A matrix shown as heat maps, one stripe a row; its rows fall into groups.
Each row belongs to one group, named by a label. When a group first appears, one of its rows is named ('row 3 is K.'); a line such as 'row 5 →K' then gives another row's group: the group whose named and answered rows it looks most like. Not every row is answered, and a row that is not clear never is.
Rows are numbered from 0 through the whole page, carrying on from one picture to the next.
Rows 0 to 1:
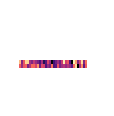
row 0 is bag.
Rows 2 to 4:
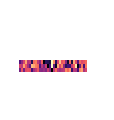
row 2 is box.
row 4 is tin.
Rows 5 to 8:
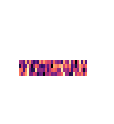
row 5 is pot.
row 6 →tin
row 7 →tin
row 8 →bag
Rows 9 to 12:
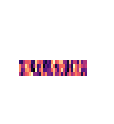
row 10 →box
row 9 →box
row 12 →pot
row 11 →box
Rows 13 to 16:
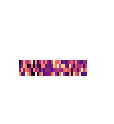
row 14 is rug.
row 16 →box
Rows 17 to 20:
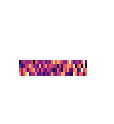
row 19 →bag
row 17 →rug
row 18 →pot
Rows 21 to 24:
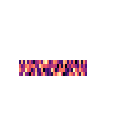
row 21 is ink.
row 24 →rug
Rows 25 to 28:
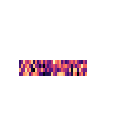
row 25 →rug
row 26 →tin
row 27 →box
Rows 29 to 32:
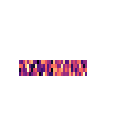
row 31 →tin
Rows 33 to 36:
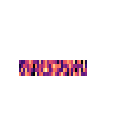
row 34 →rug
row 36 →box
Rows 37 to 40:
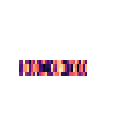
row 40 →rug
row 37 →rug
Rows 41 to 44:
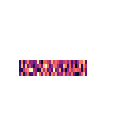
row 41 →ink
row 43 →pot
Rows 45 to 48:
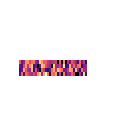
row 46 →pot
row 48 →ink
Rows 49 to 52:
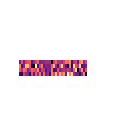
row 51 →bag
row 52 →rug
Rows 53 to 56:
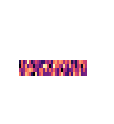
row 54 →ink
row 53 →tin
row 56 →box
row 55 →pot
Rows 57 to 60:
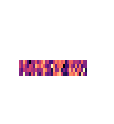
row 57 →rug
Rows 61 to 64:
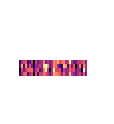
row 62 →ink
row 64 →rug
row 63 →ink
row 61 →rug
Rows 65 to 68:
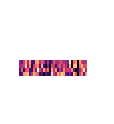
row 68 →bag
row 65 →box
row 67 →ink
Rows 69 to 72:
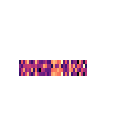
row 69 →tin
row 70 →pot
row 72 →tin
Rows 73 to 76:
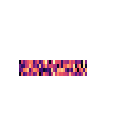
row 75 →bag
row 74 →pot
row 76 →ink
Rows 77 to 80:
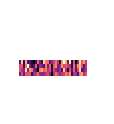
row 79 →pot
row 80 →tin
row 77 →ink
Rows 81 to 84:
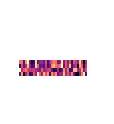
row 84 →ink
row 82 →tin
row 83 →bag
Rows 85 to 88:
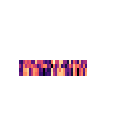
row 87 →bag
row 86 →pot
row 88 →bag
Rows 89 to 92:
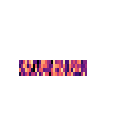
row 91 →box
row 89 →pot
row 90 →rug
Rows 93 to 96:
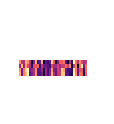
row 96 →bag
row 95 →bag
